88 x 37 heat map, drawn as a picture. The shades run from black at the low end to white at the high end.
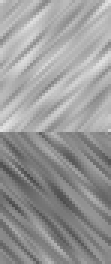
It is made of 2 by 1 panels. Panel 1,1: high, slanting up to the right. Panel 2,1: middling, slanting down to the right.
